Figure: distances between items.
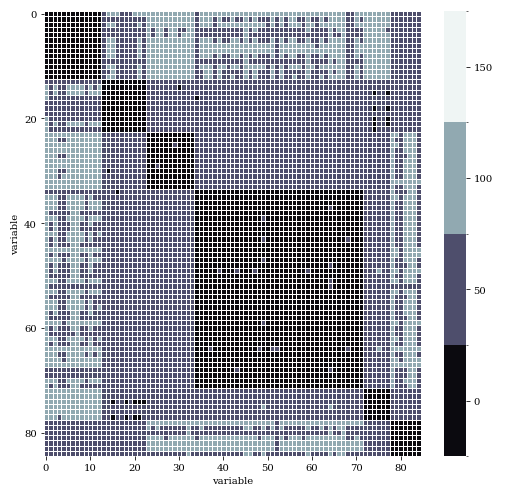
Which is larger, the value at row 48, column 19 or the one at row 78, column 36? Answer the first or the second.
the second
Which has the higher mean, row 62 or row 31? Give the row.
31
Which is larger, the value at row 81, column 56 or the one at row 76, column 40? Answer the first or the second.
the first
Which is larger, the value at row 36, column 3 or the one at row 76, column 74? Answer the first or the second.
the first
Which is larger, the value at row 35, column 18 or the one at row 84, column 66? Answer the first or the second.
the second
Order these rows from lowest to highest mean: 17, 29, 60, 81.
60, 17, 29, 81
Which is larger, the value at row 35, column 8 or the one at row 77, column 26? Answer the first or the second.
the first
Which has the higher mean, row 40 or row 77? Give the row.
77
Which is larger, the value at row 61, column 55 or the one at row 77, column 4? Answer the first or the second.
the second
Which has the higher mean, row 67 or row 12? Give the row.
12
